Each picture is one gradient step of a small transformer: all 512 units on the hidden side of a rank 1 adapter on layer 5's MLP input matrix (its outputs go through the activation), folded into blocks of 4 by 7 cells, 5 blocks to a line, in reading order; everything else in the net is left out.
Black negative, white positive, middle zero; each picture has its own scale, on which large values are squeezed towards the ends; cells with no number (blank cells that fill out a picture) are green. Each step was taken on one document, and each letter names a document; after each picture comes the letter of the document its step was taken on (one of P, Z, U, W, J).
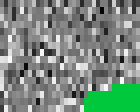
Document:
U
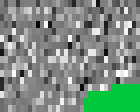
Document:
U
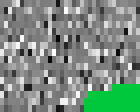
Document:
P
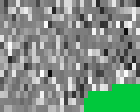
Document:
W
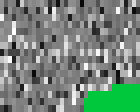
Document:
U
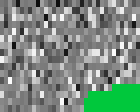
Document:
W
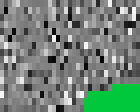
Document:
P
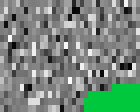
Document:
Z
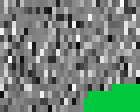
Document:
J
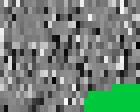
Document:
J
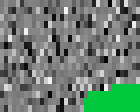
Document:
P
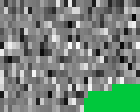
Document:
W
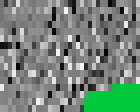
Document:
U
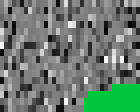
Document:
J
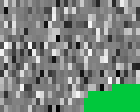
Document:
P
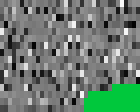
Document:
J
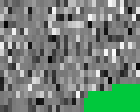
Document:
P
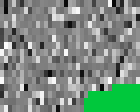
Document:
P
